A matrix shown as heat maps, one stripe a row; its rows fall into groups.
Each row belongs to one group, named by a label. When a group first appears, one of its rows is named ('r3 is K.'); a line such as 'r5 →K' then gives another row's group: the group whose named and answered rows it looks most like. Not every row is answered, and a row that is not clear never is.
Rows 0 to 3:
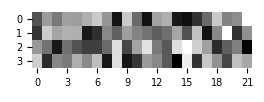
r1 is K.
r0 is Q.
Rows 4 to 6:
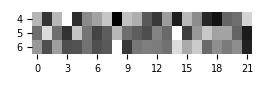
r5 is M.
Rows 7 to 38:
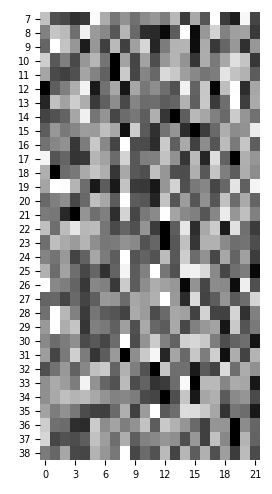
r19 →K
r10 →M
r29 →K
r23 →M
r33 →M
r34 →M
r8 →M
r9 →K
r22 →M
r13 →K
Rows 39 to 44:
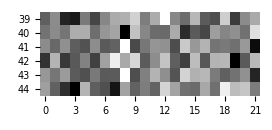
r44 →M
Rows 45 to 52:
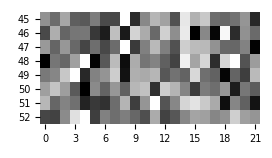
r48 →K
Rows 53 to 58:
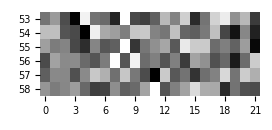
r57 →Q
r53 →M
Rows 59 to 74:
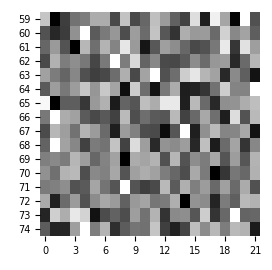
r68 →K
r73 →K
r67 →M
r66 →K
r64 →Q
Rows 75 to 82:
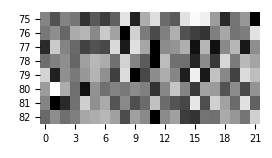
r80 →K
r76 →Q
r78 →Q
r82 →Q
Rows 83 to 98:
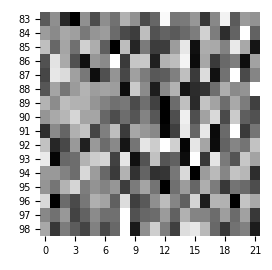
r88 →Q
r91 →K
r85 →M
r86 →K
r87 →K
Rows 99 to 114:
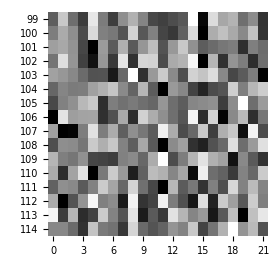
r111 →Q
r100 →M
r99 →M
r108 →Q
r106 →K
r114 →M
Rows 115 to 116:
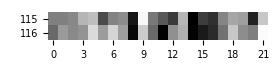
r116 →Q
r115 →Q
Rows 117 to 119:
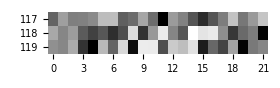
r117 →Q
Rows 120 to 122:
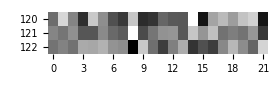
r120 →M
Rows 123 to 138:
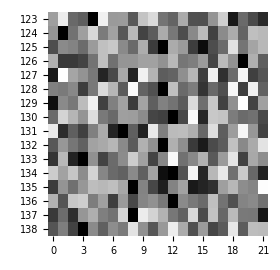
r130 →M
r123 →K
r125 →Q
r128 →Q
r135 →Q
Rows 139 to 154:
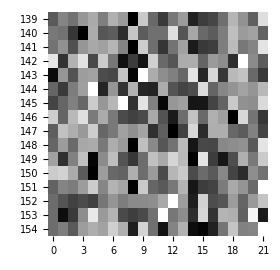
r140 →M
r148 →Q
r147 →M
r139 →Q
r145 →Q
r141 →Q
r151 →Q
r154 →Q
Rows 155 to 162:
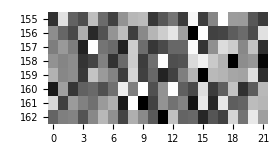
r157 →M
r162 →Q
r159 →M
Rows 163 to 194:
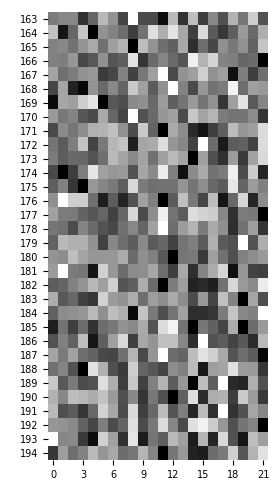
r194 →Q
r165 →Q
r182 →Q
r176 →K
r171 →Q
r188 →M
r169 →K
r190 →M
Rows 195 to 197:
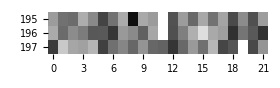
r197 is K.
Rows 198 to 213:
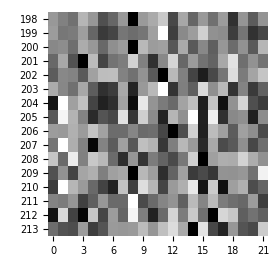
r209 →Q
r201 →M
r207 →K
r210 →K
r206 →M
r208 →M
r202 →Q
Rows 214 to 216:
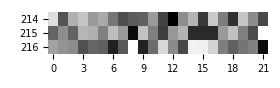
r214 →M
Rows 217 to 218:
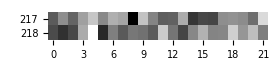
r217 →Q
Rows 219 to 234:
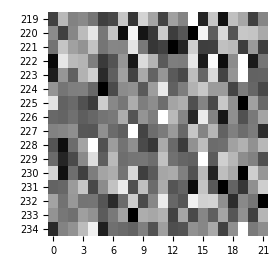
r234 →K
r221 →M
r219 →K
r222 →K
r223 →K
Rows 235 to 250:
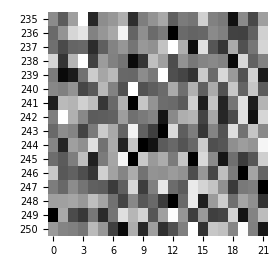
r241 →K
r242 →K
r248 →M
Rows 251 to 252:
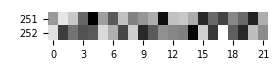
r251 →K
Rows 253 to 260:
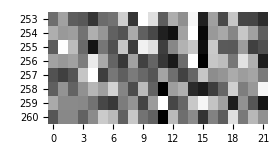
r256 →M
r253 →K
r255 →K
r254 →M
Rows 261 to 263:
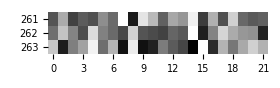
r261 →K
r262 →M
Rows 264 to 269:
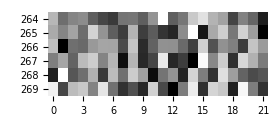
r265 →M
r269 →M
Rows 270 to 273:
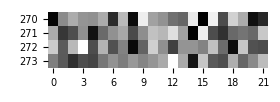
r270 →K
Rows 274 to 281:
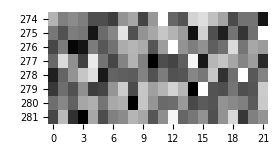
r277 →M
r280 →Q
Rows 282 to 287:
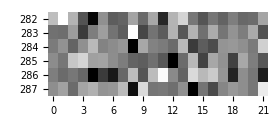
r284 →Q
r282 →K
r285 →M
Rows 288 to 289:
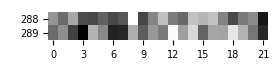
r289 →M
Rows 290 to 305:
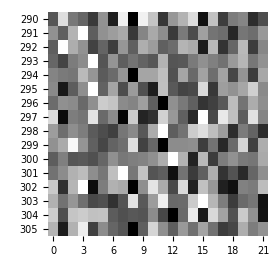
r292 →K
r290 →K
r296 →Q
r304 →M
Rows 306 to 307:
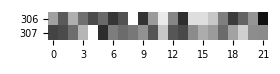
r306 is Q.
